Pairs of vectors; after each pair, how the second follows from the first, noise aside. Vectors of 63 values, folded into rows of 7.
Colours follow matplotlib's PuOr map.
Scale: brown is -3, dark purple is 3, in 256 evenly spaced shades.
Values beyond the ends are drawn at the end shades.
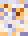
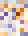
copied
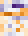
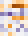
negated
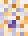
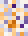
negated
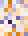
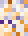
copied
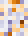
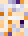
negated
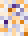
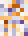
negated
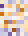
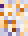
copied
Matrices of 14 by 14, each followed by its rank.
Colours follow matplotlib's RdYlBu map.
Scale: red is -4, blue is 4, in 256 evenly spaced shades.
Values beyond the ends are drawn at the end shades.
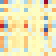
two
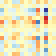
two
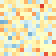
full rank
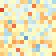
full rank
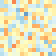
full rank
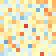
full rank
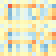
two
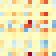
two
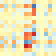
two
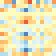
two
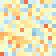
full rank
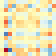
two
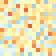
full rank
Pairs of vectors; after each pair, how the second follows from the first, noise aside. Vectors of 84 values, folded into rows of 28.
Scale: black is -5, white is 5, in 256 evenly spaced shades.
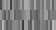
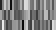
scaled up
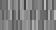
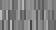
reversed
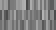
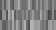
reversed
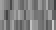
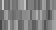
reversed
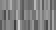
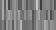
reversed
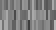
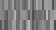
negated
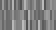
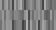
negated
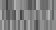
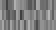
copied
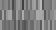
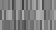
copied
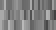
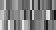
scaled up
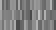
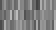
reversed
